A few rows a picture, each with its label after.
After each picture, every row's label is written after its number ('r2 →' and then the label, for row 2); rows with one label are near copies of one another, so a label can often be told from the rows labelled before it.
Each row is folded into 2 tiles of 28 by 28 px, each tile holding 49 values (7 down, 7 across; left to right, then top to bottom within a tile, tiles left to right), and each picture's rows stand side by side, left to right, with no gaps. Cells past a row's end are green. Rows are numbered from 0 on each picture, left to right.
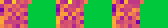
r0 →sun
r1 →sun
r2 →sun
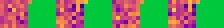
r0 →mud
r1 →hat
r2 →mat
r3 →hat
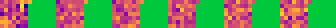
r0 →hat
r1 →mat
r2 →mat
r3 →mud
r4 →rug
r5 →rug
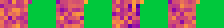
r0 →rug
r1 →mat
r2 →hat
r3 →mat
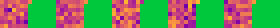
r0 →mud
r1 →mat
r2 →rug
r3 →hat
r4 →mat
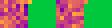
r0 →hat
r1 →mat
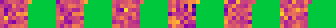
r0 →mat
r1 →mat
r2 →mud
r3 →hat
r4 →sun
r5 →rug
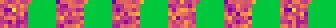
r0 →mud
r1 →mat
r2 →mat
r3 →rug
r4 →mat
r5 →mud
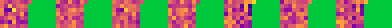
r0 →mud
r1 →rug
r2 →mud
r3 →rug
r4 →hat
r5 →mat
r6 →hat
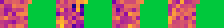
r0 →mat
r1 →hat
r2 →mat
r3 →sun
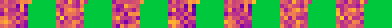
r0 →hat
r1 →rug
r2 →mat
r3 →hat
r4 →hat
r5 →rug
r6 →rug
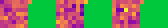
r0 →mat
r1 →hat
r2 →mud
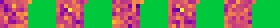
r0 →mat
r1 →mud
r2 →hat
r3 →mud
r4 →sun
